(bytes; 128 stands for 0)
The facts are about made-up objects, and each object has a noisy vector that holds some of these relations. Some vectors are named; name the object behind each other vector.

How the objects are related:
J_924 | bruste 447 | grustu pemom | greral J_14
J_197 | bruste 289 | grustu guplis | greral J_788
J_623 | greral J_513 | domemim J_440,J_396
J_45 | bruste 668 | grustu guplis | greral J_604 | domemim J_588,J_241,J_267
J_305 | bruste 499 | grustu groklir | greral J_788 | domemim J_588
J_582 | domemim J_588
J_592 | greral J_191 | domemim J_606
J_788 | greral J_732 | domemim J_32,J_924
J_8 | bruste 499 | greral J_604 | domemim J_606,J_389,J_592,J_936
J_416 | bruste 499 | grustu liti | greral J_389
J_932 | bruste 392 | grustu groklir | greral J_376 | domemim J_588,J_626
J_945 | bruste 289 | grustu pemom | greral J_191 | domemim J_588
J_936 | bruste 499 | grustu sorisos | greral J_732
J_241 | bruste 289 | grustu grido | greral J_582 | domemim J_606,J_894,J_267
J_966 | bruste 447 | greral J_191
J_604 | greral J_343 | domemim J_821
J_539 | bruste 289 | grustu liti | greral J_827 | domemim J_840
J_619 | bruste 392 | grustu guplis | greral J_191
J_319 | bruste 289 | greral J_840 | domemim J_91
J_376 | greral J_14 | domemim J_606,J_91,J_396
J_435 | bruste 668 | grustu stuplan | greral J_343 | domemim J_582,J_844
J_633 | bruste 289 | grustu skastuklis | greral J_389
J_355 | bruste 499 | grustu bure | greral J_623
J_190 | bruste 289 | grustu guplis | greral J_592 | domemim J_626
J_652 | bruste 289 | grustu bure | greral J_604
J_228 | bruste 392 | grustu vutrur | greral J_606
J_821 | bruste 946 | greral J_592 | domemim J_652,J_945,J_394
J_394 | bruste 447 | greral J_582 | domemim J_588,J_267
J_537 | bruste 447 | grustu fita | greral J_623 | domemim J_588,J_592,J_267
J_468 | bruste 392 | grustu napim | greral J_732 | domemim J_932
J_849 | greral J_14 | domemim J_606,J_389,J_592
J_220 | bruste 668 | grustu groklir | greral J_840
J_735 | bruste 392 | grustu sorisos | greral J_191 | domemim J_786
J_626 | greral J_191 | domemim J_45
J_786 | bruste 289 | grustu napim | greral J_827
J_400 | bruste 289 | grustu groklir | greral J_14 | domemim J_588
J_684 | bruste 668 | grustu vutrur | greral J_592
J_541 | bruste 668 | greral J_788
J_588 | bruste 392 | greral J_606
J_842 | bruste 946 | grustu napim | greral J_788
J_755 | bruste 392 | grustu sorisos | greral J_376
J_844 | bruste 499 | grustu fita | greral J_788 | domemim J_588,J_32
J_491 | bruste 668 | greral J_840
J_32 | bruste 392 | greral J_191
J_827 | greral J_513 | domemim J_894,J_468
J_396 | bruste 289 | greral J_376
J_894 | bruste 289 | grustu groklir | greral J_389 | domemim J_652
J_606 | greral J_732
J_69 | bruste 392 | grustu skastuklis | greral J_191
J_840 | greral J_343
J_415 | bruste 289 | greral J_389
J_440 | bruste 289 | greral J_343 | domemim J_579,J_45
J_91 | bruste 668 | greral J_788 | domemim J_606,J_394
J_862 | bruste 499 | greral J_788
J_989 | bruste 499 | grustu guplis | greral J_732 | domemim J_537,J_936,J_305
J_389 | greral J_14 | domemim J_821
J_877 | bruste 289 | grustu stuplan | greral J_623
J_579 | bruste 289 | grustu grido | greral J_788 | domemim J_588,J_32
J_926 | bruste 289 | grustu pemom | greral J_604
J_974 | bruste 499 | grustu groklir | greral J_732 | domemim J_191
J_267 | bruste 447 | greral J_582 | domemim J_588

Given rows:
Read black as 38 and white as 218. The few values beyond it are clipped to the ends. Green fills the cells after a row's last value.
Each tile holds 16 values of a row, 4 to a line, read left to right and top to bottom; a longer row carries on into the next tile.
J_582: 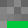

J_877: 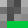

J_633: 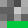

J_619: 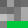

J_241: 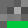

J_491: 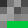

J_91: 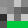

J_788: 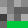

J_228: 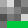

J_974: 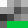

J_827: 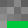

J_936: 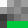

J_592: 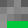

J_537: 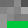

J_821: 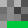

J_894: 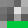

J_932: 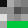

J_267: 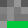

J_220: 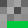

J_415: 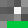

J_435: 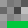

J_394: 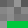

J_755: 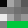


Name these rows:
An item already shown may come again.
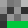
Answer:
J_579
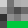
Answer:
J_844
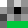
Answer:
J_842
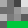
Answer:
J_945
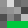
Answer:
J_588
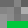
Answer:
J_537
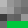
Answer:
J_732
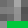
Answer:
J_355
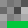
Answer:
J_435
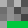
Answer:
J_821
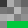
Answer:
J_735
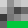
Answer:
J_305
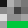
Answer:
J_932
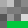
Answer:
J_468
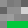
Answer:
J_45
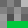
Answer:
J_400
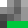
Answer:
J_989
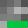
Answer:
J_389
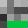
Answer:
J_862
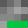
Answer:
J_604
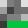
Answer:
J_197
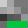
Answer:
J_606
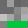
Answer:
J_619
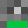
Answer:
J_241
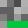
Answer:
J_633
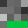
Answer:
J_396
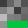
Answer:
J_376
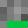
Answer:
J_8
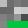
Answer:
J_416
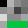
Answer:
J_932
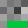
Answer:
J_435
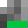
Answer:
J_989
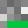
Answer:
J_924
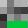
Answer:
J_862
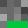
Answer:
J_319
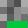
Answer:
J_190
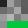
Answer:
J_32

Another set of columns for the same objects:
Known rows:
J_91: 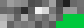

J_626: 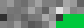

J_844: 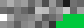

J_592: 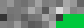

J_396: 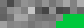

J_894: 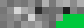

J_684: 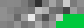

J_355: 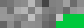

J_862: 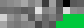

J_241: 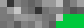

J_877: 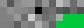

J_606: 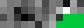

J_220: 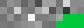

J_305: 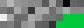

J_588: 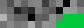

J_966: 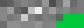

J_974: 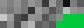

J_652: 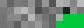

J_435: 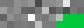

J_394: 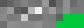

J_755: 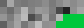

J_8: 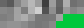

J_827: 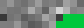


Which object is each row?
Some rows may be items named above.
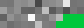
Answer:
J_435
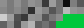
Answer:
J_974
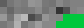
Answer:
J_32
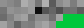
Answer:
J_945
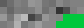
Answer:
J_32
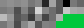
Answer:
J_936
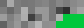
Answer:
J_735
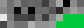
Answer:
J_228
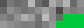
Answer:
J_821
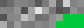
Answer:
J_491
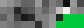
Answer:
J_732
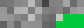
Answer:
J_355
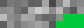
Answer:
J_537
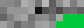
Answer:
J_926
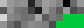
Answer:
J_197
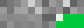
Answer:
J_416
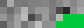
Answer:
J_755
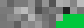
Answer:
J_652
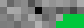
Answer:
J_190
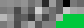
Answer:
J_936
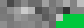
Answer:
J_633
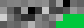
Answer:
J_468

